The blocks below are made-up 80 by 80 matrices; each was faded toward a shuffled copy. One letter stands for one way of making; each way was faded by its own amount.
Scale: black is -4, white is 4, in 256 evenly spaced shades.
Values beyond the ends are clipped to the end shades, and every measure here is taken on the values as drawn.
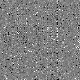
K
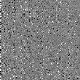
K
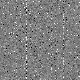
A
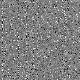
A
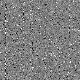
A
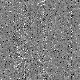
A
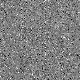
A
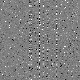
K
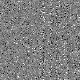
A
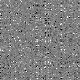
K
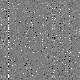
K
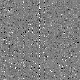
K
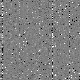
K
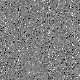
A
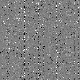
K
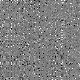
K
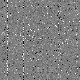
K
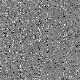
A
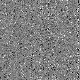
A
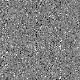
A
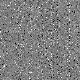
A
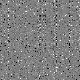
K
